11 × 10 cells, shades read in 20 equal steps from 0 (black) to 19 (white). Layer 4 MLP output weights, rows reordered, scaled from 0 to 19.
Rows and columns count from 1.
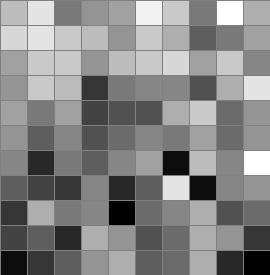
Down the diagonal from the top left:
14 17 15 4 6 10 1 1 6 4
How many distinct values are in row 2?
9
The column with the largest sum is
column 7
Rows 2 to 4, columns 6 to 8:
15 13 7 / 15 16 12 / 10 10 6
